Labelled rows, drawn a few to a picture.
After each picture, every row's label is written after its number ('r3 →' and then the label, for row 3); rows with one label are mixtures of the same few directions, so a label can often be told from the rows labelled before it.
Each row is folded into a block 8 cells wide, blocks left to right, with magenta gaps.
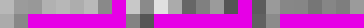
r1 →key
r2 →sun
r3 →key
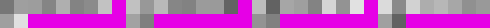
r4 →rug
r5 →sun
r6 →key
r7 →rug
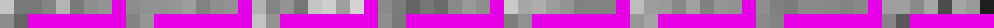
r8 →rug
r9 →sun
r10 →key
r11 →rug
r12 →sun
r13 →sun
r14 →rug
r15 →rug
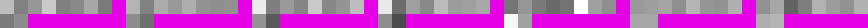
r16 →key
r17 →rug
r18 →rug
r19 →rug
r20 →sun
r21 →rug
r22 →sun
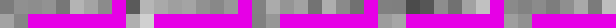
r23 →sun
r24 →rug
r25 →rug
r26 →rug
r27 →key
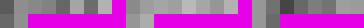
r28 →key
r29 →rug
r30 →rug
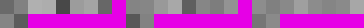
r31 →sun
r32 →key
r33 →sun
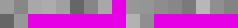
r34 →sun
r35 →sun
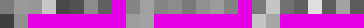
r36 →key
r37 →rug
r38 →key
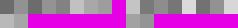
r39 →sun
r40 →rug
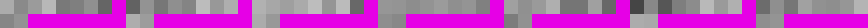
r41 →key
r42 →sun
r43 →key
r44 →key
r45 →key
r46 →sun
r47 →sun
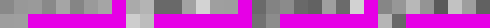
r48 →rug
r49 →sun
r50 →key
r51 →sun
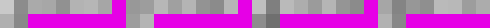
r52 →key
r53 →rug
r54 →rug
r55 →key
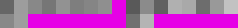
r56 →key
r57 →sun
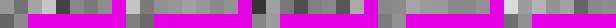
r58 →key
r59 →rug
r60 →key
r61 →sun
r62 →sun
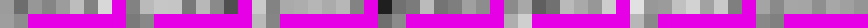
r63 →key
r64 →rug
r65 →key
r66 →sun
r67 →sun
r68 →key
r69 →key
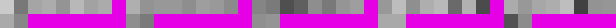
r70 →key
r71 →rug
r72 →rug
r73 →key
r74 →sun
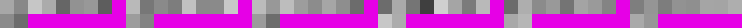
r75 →sun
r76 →rug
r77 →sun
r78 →key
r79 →rug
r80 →sun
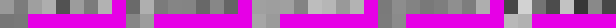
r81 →key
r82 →key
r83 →key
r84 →key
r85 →key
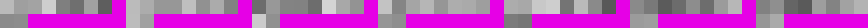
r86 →key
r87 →key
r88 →sun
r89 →key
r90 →rug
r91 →rug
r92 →rug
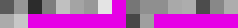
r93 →sun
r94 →sun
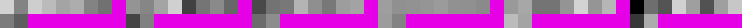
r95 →rug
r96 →key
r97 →sun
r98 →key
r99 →sun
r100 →sun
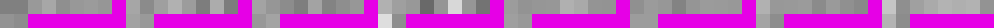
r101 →sun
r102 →key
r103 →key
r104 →sun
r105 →key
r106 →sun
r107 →sun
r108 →key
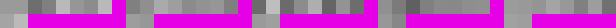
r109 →sun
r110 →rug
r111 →key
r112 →rug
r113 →key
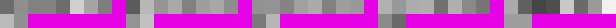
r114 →sun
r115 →rug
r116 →sun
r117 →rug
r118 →rug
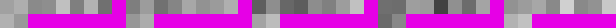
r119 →key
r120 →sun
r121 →rug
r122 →key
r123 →rug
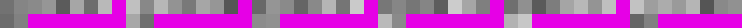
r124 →key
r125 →sun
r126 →key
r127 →sun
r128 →sun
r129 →sun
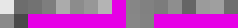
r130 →rug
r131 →rug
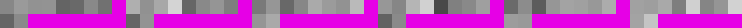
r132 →key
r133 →key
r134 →sun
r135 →key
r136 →sun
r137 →rug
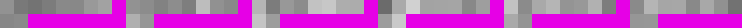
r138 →rug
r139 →sun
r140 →key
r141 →rug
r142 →key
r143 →rug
